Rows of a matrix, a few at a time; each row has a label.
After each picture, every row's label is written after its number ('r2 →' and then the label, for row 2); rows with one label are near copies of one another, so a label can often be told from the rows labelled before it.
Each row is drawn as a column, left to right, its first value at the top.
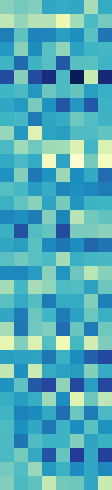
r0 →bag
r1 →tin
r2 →bag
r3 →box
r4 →tin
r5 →box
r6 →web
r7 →box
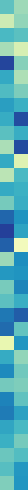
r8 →tin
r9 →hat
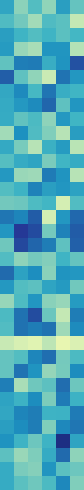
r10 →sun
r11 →tin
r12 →tin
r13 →web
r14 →sun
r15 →tin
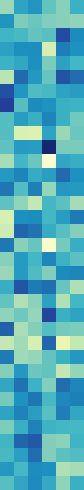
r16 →web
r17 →sun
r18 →sun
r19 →hat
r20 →bag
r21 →bag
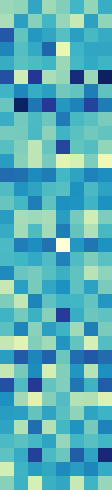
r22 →bag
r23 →web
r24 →box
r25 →web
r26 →hat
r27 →box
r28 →web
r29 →box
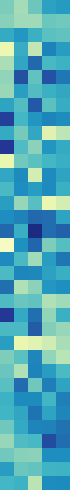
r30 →hat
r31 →bag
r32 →tin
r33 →sun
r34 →sun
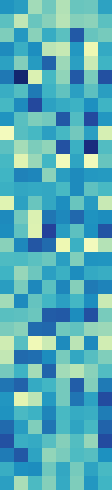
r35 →sun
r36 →box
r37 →web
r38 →tin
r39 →hat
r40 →bag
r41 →hat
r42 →sun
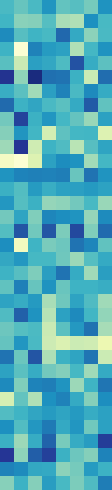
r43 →box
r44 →hat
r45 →box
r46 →sun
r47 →bag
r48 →tin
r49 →web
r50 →sun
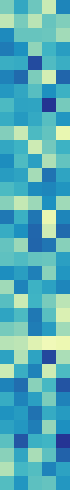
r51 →bag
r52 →sun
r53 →tin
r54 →web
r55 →sun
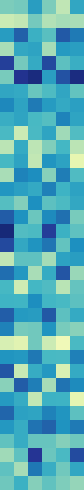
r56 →tin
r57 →bag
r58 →box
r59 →tin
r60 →bag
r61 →box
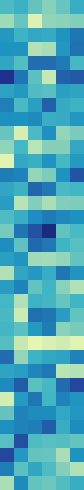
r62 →box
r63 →sun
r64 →tin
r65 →tin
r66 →bag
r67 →bag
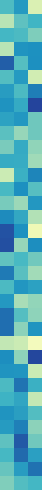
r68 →tin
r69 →sun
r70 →web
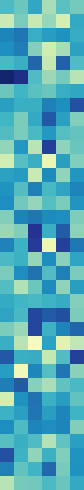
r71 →box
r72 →bag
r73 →tin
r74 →hat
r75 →tin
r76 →web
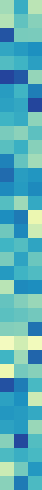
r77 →bag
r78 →sun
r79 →web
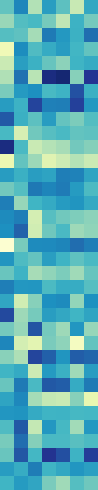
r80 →hat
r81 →sun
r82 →web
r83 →box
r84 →box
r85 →web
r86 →box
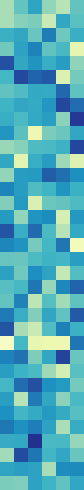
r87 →tin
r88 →box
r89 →sun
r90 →bag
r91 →web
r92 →hat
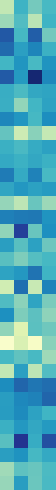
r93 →bag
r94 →sun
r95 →bag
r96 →sun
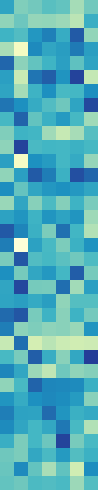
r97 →tin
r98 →hat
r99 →bag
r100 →bag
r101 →sun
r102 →bag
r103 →web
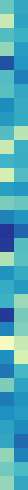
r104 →tin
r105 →sun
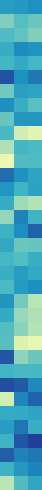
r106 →box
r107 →sun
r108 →sun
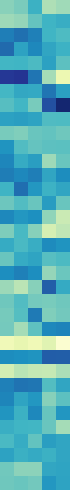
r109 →bag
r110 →bag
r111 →bag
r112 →web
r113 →web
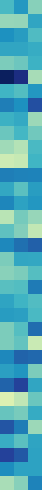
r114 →box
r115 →box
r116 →web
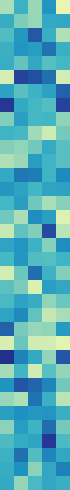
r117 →web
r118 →box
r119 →bag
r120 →sun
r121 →web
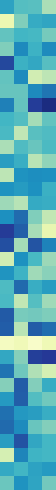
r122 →tin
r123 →sun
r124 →web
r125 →web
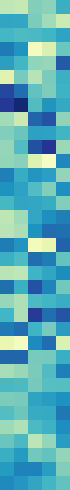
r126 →web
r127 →web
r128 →hat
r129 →hat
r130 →tin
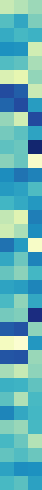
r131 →web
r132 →web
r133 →hat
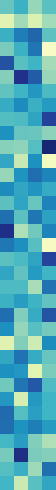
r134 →tin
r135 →box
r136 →bag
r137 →hat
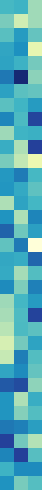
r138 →sun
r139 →box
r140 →hat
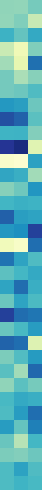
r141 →hat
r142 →hat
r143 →tin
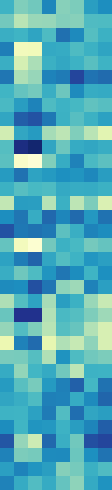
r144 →sun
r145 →hat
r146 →hat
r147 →sun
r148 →bag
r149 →bag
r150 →sun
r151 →sun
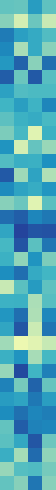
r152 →bag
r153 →tin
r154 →sun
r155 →tin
